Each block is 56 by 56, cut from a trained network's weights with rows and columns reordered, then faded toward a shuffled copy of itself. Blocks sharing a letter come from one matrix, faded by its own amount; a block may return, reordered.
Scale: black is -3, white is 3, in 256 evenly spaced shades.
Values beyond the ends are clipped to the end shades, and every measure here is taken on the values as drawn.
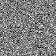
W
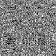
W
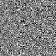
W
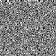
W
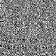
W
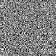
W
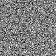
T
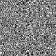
W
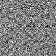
W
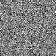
T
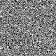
T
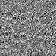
W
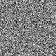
T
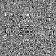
W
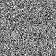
T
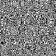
W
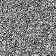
T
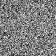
T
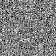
T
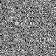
W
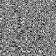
W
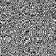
W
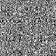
W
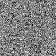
T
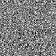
W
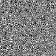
W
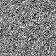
T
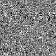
W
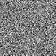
T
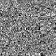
W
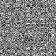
W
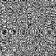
W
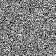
T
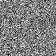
T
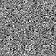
W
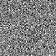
W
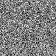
T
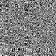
W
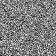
T
